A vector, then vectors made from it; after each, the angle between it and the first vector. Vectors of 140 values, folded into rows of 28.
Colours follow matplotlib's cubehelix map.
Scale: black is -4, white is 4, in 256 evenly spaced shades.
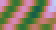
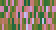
orthogonal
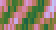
nearly parallel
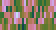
partly aligned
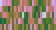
partly aligned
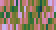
partly aligned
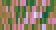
partly opposed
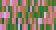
orthogonal
